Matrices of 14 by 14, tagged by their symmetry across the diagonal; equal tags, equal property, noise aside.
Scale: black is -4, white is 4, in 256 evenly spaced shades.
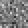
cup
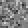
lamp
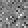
lamp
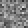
cup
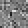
lamp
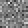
cup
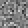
lamp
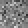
lamp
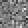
cup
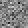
cup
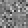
lamp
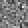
cup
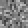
lamp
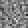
cup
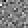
lamp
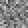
cup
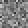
lamp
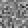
cup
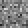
cup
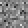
cup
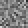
lamp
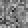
cup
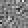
lamp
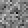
cup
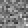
cup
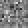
lamp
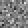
lamp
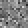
lamp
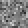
lamp
